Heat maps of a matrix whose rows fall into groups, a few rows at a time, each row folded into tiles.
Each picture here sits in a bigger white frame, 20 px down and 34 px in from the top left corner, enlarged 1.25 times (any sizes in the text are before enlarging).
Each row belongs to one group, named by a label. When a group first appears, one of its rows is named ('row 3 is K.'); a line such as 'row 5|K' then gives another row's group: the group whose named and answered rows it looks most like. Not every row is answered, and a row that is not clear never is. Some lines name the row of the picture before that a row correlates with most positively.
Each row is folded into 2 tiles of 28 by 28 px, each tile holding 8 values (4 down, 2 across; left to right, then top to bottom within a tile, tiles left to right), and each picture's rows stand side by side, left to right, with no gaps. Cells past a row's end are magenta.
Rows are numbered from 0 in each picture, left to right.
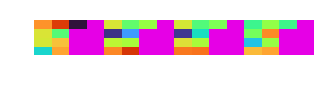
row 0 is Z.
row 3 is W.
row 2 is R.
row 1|R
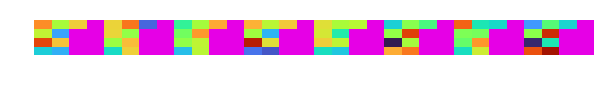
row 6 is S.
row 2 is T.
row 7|W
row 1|Z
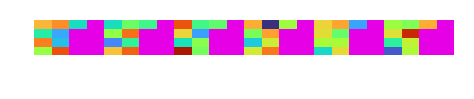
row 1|W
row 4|Z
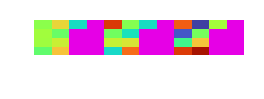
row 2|R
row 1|S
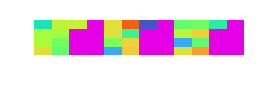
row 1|Z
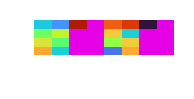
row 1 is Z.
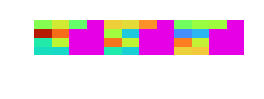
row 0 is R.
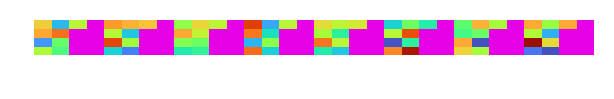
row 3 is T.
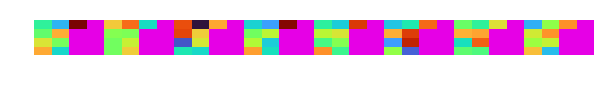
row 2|T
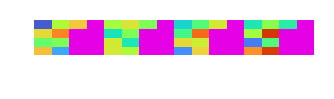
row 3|W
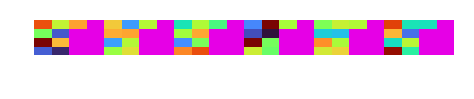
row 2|W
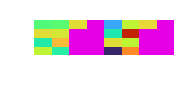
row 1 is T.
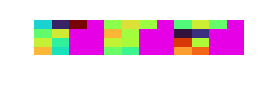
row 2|R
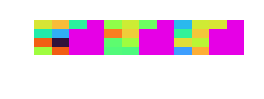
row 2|T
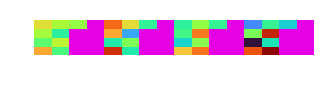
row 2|W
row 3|W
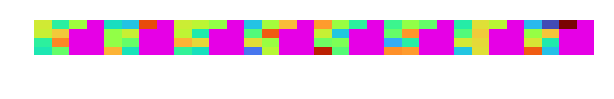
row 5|W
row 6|T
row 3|T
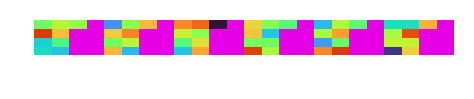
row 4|W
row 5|T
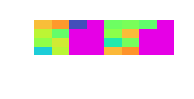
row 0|Z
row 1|W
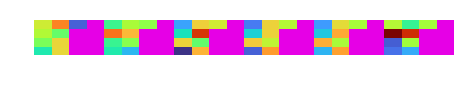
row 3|T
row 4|T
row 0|Z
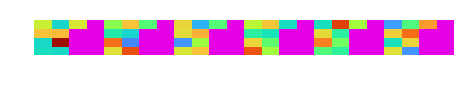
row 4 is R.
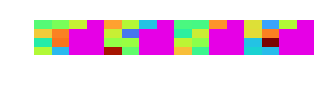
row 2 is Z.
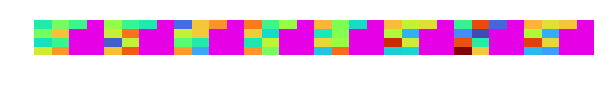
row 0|W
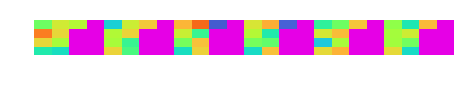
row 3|Z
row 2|Z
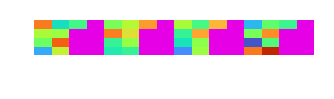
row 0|S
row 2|T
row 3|W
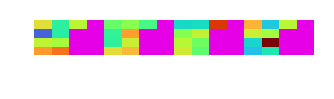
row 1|W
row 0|R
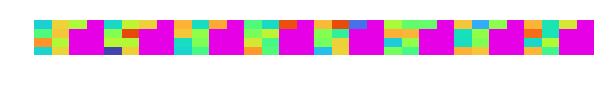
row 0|T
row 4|Z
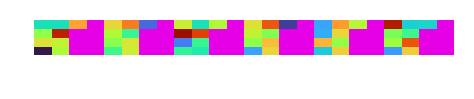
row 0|T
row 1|Z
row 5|S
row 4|T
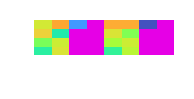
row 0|Z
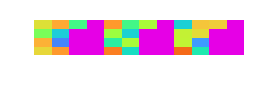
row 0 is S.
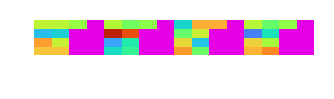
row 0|R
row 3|R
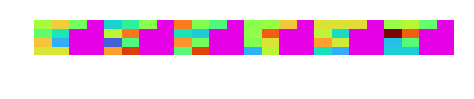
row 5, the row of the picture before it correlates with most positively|1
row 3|T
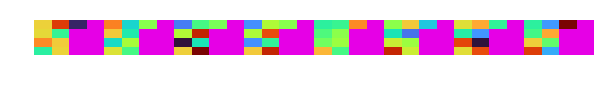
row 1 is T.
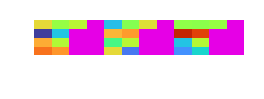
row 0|R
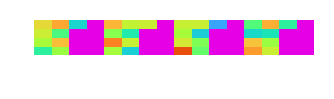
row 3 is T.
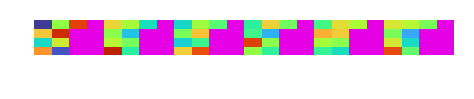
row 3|R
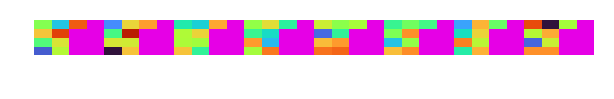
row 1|T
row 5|W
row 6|T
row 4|R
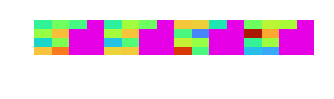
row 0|W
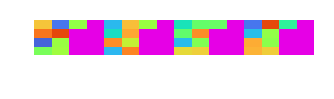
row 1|T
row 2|W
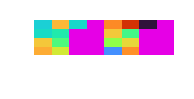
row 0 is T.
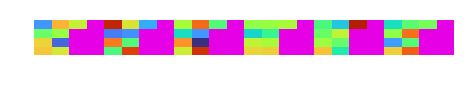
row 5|W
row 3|R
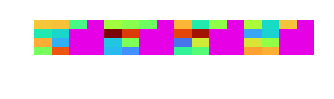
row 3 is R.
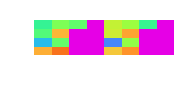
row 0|W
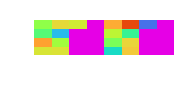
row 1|Z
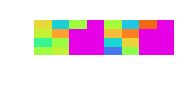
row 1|T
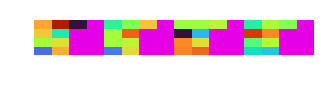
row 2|R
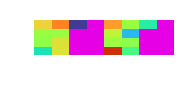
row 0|Z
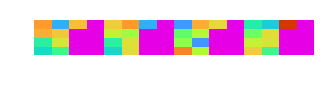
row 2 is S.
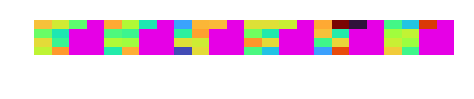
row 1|S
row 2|T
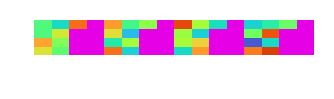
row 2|S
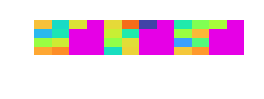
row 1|Z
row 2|W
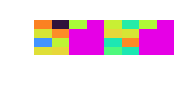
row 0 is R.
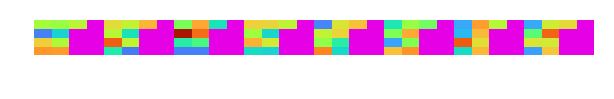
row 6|T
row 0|R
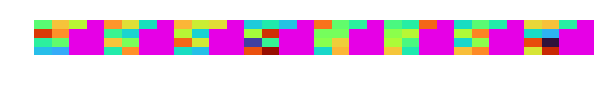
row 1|S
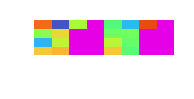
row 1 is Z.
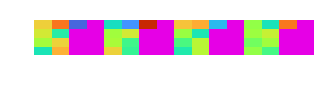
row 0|Z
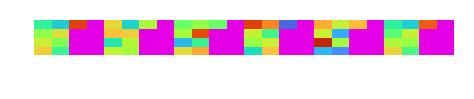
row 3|Z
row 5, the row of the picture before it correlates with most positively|1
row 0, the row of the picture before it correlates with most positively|1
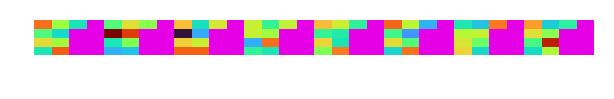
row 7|S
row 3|S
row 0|S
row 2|R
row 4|S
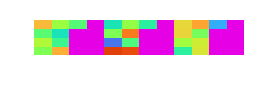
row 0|S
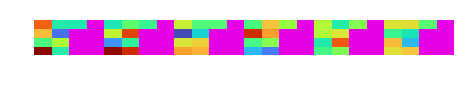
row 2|R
